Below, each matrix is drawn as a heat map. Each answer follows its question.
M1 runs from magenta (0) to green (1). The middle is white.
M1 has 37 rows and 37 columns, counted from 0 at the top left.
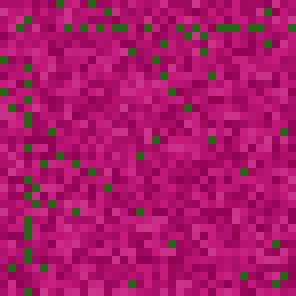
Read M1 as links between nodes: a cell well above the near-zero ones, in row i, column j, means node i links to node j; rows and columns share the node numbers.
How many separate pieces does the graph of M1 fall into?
2
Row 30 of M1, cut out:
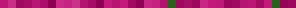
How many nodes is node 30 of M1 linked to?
2
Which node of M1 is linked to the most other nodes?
node 3
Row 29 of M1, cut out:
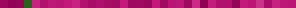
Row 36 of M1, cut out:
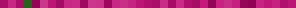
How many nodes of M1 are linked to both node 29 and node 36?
1
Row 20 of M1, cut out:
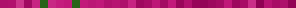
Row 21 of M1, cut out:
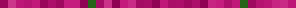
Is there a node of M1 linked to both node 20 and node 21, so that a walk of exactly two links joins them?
no
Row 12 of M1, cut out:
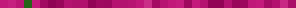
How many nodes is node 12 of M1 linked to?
1
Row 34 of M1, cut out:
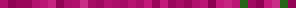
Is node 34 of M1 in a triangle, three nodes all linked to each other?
no
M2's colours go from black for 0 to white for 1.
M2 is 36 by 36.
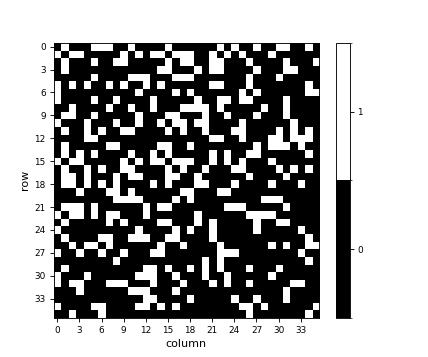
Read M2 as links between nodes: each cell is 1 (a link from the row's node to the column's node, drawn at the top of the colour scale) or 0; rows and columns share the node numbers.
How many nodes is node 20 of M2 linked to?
9
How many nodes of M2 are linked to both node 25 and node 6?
3
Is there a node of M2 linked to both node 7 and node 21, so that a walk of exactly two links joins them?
yes
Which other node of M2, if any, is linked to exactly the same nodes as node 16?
node 11
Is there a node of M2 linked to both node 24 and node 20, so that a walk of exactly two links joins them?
yes
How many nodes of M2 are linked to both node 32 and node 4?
4
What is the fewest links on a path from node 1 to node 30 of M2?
2
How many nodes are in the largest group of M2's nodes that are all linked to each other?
4
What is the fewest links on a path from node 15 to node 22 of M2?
2
